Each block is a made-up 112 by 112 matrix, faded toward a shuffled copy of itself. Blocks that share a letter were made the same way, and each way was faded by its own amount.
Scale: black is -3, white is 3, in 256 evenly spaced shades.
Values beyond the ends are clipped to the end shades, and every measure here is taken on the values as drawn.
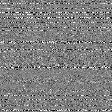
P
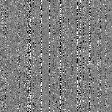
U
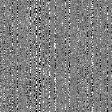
U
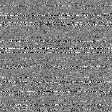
P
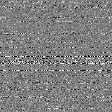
P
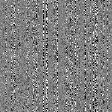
U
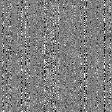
U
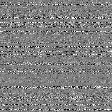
P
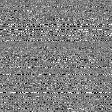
P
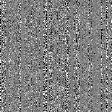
U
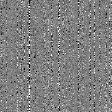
U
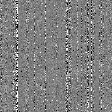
U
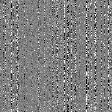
U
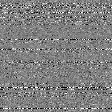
P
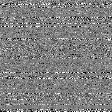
P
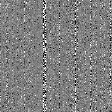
U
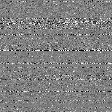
P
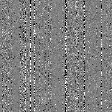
U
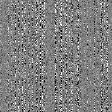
U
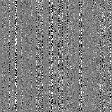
U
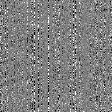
U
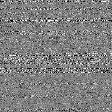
P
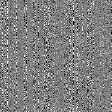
U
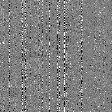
U
